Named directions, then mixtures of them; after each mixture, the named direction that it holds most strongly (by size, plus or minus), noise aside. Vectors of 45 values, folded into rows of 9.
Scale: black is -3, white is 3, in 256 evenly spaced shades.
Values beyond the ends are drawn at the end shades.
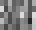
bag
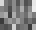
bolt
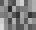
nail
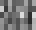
bag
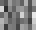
bag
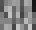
bolt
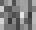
bag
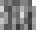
bag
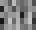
bag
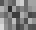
nail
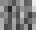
nail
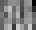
bolt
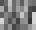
bag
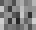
nail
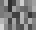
nail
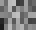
nail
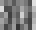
bag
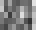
bag
